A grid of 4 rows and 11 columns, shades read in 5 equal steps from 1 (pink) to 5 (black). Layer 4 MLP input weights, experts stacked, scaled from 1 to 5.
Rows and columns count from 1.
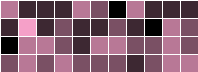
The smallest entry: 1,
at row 2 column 2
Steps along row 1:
up same same down up up down up same same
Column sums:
14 9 13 12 13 12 13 13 15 10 12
